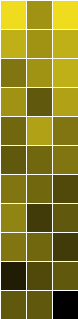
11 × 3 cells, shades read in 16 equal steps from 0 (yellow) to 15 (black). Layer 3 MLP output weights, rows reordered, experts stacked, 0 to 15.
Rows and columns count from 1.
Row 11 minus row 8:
3 -2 6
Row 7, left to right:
7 8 10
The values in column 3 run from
0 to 15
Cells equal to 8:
4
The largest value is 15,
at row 11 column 3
